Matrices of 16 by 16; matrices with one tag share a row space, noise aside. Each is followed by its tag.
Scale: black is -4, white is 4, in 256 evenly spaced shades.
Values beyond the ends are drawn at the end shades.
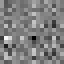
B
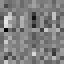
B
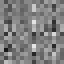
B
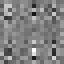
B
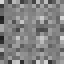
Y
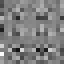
Y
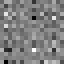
B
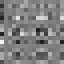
Y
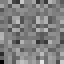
Y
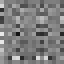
Y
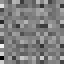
Y
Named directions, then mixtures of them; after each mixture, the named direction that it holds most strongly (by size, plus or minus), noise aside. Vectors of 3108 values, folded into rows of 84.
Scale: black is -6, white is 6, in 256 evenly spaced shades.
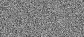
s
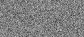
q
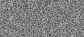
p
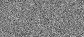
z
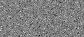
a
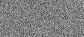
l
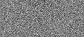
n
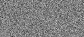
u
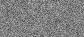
q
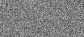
l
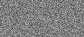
u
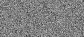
s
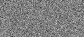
u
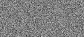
s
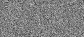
z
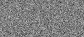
z
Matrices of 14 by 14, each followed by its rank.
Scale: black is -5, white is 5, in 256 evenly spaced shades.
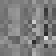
two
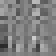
two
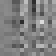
two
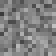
full rank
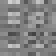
two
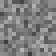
full rank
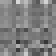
two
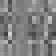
two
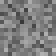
full rank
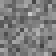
full rank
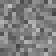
full rank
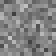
full rank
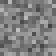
full rank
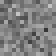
full rank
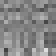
two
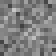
full rank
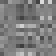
two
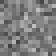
full rank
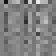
two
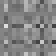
two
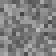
full rank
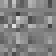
two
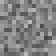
full rank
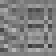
two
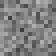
full rank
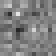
two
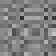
two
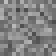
full rank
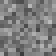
full rank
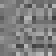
two
